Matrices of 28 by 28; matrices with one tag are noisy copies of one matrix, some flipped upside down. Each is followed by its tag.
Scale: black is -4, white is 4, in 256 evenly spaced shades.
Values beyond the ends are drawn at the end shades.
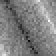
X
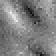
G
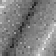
X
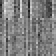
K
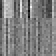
K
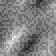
G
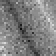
X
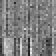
K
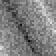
X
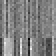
K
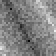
X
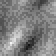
G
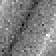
X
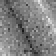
X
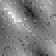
G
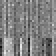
K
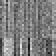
K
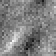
G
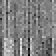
K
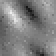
G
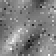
G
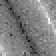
X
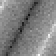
X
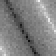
X
